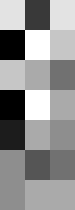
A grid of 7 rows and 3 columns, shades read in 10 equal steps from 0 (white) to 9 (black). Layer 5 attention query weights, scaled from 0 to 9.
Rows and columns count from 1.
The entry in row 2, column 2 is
0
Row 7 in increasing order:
3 3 4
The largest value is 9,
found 2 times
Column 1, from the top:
1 9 2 9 8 4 4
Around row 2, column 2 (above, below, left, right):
7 3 9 2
